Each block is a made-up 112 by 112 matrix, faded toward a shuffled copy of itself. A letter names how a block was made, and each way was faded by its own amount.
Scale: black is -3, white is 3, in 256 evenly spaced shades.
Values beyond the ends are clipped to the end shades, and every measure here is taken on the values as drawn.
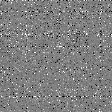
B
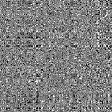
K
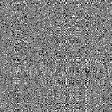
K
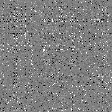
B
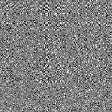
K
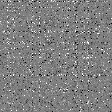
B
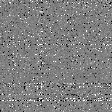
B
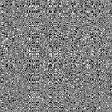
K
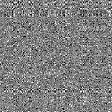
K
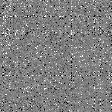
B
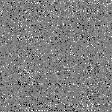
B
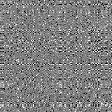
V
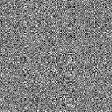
K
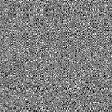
K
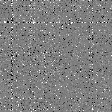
B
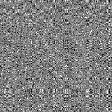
K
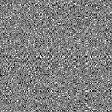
K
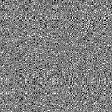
K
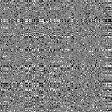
V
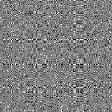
V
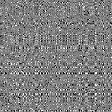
V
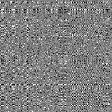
V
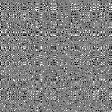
V
